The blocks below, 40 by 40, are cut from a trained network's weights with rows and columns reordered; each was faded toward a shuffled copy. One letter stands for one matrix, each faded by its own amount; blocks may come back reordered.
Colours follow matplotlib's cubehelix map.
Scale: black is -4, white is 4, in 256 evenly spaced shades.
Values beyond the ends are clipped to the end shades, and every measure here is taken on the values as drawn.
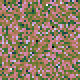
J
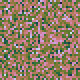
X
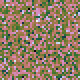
J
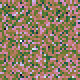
X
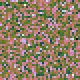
J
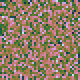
X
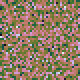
J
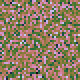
J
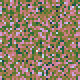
X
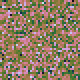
J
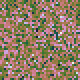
J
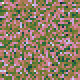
X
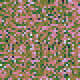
X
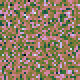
X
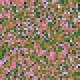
J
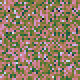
J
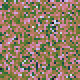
J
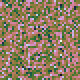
X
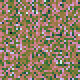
X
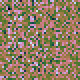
X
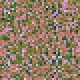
X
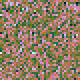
X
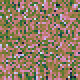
X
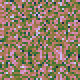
X
